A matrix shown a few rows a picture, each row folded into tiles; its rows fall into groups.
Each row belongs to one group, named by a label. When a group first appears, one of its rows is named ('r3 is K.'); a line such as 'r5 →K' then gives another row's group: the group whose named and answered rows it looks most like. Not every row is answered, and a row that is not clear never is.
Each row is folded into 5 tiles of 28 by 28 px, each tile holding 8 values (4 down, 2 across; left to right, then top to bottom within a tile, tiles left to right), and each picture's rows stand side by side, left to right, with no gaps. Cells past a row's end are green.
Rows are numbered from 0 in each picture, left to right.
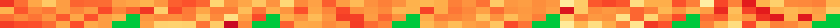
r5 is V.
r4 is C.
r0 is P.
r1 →C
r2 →V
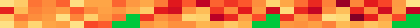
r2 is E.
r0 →C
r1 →E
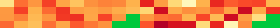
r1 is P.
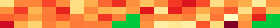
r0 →V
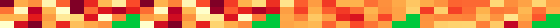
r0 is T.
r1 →T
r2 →V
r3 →C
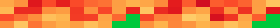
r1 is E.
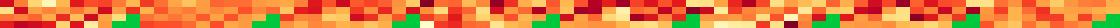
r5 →C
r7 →V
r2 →E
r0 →P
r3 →T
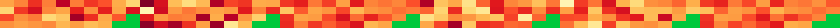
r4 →V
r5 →P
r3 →T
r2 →P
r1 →P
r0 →E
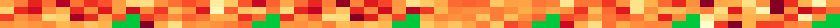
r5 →T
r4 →V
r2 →E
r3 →C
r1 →V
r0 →E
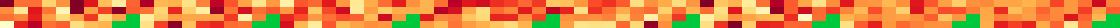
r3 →E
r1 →T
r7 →P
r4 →C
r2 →V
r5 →T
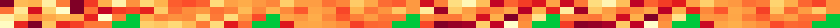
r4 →P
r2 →V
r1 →C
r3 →P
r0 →T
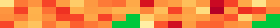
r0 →V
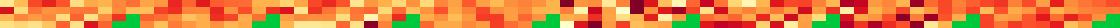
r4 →T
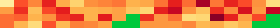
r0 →V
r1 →E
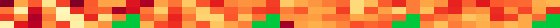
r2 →V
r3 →E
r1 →T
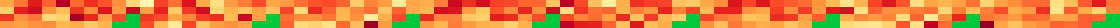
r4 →P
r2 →C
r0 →E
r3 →E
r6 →C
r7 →V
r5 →E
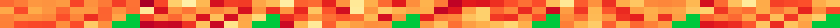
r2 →V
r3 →E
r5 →P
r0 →P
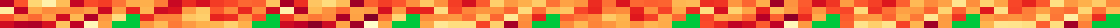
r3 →C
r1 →E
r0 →P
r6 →C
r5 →P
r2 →P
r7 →C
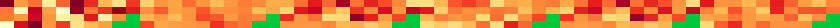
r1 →V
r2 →E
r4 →E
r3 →C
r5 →T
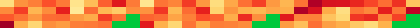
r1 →V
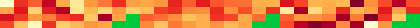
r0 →V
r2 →P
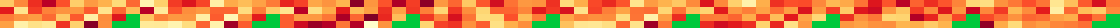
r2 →P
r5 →P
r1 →C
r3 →T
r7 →V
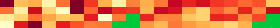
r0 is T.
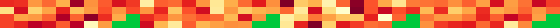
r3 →P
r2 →T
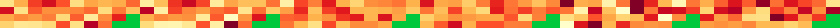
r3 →T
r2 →V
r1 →C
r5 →E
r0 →C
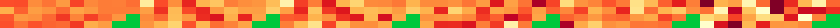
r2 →V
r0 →P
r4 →V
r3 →P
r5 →T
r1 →V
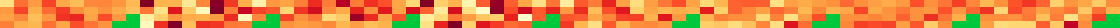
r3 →T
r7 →C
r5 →C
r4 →V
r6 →P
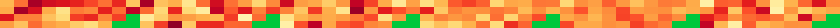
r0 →E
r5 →V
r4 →V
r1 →T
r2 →T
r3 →C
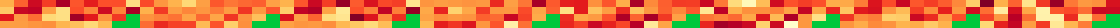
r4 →P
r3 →P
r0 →E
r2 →E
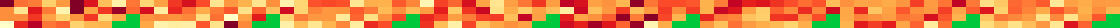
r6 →P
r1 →C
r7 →C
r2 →C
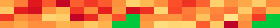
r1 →C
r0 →E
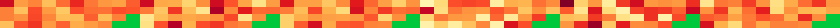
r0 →T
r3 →C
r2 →T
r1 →T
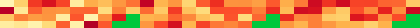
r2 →E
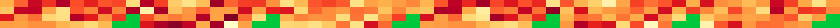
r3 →E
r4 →P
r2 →C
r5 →T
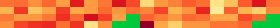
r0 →P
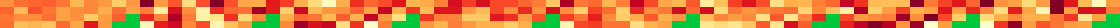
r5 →C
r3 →E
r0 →C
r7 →T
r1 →T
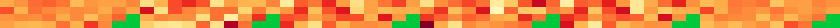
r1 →C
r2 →V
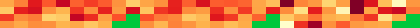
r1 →E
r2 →T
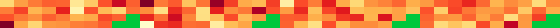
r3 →C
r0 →V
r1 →T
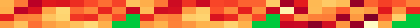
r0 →E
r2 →P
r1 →E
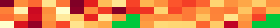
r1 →C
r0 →T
